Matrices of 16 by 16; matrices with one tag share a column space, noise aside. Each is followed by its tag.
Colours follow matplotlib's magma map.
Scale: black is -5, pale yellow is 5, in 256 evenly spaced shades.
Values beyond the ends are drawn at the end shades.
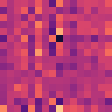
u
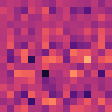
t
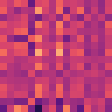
u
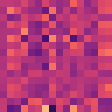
u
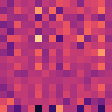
u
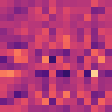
t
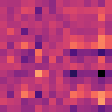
t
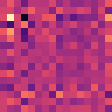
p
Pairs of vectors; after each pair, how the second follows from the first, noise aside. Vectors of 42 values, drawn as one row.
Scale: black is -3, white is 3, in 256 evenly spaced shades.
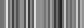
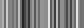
reversed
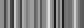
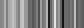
sign-scrambled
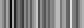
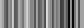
reversed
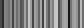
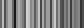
reversed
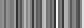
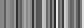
copied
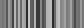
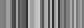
sign-scrambled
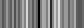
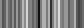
copied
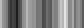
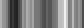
copied
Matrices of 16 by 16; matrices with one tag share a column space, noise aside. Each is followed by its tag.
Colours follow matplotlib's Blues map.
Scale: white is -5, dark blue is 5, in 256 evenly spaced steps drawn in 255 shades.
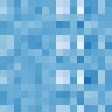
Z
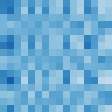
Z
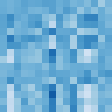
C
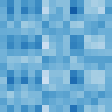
Z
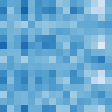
Z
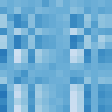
C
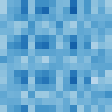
Z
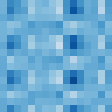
Z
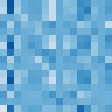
Z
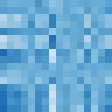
C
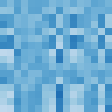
C
